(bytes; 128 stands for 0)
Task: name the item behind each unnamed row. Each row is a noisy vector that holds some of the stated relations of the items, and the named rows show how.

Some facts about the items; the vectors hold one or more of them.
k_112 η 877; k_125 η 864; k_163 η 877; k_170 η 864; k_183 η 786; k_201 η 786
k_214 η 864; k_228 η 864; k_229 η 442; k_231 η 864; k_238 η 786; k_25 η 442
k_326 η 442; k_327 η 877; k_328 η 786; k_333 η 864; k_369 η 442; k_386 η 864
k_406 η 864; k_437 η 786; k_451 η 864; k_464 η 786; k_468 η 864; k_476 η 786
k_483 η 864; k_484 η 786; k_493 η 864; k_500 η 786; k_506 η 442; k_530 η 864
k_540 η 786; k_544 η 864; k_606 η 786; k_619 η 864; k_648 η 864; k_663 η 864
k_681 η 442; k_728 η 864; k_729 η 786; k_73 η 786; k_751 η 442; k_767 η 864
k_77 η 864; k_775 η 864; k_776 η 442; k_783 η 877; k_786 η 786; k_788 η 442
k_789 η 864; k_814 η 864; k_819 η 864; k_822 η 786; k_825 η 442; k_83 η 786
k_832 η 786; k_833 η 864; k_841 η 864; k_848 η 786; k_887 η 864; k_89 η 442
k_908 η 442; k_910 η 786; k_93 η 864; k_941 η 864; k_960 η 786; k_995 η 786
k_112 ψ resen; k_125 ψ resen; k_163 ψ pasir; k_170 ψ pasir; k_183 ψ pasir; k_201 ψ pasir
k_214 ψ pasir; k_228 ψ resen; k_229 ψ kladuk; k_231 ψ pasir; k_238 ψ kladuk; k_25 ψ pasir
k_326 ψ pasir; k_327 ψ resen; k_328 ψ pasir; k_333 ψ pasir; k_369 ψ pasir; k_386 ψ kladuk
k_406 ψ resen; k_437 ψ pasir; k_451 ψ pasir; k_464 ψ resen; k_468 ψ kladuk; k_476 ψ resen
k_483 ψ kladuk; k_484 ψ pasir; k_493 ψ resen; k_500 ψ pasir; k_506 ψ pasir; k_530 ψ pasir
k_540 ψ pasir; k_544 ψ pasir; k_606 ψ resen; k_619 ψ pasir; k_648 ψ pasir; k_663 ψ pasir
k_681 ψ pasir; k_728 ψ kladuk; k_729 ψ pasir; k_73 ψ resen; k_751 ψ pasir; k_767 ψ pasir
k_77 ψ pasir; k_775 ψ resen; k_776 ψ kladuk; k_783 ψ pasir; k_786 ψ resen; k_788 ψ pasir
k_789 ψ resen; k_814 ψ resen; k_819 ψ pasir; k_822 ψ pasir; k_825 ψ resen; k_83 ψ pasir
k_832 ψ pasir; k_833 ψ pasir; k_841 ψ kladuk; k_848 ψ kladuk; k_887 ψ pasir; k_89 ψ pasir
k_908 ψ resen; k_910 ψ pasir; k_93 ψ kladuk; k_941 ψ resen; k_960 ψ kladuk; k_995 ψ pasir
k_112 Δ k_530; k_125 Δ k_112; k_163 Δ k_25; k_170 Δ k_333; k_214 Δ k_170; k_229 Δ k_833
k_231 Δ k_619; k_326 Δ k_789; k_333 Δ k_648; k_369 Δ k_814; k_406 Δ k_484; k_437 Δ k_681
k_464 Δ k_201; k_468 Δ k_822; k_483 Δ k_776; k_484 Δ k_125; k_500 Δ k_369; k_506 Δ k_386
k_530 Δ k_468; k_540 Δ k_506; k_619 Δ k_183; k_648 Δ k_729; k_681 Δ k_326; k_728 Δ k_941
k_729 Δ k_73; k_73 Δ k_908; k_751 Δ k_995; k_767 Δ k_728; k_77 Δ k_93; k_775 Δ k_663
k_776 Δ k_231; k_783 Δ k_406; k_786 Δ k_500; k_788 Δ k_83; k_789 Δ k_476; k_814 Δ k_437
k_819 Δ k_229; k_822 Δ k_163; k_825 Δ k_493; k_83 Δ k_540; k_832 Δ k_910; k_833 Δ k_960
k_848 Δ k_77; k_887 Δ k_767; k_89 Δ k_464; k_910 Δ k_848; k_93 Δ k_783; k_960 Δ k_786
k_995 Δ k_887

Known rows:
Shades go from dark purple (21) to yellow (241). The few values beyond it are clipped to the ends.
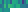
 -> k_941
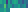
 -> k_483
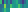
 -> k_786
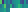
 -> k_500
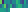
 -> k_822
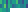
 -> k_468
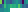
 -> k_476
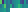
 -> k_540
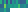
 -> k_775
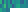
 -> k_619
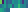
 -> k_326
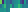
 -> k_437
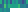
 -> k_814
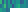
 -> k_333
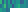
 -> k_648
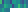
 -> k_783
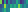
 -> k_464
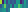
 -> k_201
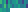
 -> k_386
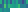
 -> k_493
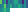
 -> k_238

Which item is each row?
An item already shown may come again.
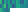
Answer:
k_530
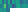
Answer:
k_833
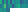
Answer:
k_214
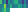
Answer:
k_960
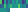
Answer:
k_908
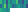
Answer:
k_468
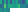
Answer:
k_228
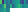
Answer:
k_500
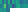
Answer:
k_833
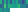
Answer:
k_493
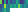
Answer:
k_464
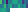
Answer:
k_776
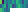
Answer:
k_25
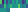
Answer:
k_908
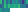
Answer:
k_789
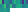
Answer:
k_995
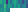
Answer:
k_93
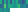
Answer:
k_125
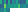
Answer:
k_775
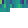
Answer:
k_183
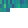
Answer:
k_214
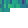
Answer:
k_941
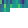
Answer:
k_606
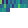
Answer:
k_89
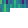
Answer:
k_848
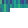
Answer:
k_832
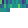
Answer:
k_908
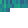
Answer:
k_77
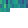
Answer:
k_841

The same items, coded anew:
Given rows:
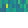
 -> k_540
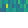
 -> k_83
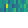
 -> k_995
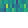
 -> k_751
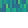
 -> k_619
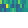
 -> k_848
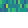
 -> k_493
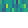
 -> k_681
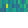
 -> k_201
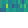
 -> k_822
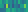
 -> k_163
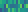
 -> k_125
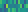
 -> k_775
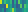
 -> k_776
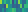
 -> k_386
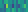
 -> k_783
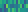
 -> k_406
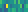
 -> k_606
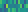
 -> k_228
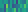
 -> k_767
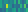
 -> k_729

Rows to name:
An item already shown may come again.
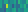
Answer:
k_910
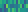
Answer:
k_406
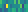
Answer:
k_73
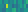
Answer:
k_500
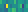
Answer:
k_786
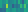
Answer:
k_822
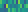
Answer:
k_789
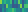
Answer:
k_468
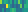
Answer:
k_238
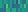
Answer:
k_214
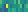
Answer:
k_476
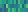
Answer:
k_406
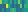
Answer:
k_238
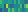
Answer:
k_112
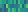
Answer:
k_406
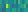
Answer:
k_437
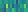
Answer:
k_751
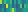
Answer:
k_229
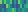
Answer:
k_93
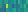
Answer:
k_832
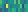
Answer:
k_73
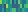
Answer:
k_728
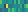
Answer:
k_327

